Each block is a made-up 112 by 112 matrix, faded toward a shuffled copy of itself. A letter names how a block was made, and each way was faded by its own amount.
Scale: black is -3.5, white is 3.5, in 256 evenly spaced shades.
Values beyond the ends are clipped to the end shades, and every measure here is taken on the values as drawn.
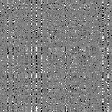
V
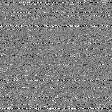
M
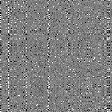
V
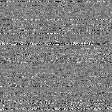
M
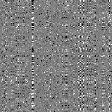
V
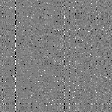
V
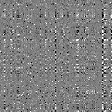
V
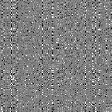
V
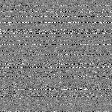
M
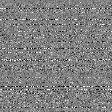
M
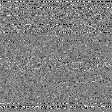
M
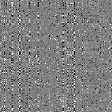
V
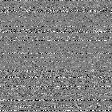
M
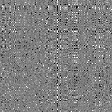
V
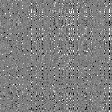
V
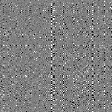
V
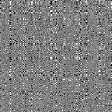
V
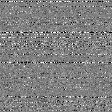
M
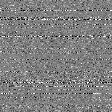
M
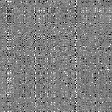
V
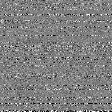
M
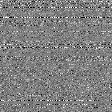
M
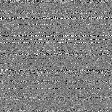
M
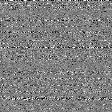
M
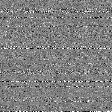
M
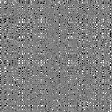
V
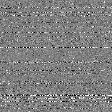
M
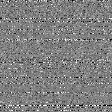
M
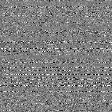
M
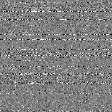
M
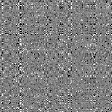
V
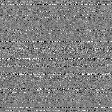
M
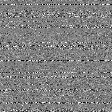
M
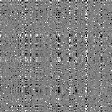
V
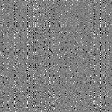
V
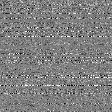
M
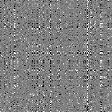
V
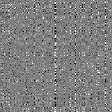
V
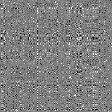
V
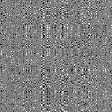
V
